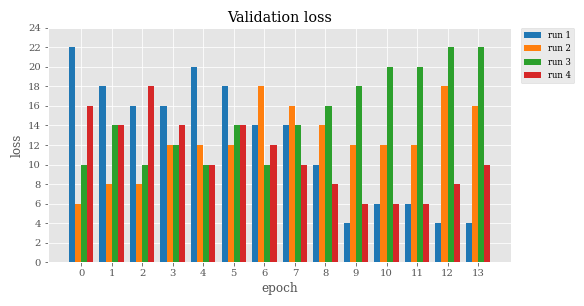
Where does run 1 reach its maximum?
0
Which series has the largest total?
run 3
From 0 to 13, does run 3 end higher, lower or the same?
higher
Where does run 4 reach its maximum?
2
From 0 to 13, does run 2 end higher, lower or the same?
higher
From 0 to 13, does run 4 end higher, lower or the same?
lower
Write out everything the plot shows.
Title: Validation loss
x-axis: epoch, ticks 0 1 2 3 4 5 6 7 8 9 10 11 12 13
y-axis: loss, ticks 0 2 4 6 8 10 12 14 16 18 20 22 24
Legend: run 1, run 2, run 3, run 4
Values:
run 1: 22 18 16 16 20 18 14 14 10 4 6 6 4 4
run 2: 6 8 8 12 12 12 18 16 14 12 12 12 18 16
run 3: 10 14 10 12 10 14 10 14 16 18 20 20 22 22
run 4: 16 14 18 14 10 14 12 10 8 6 6 6 8 10
